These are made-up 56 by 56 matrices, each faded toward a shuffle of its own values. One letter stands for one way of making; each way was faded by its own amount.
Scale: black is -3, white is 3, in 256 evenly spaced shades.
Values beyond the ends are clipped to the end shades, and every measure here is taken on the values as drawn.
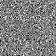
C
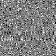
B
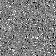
C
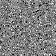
C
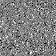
C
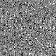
C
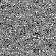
C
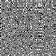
B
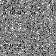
C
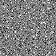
C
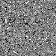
C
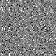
B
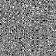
B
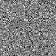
B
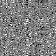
B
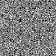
B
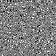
C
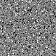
C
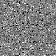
C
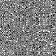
B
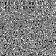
B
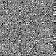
B
